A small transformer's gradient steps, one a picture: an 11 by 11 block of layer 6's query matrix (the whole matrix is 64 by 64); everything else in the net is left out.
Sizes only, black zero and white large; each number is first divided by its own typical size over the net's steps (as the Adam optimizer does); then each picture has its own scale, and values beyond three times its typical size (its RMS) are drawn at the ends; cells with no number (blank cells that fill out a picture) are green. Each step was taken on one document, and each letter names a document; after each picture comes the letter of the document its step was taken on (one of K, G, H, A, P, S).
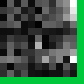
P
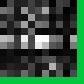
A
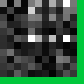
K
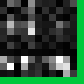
A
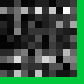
P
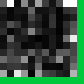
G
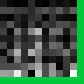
G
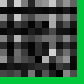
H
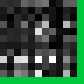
P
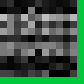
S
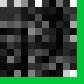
G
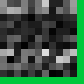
H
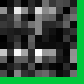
P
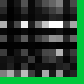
A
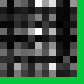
G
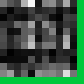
S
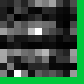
G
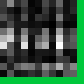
A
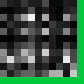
S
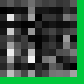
S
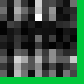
P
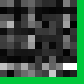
S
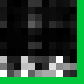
S
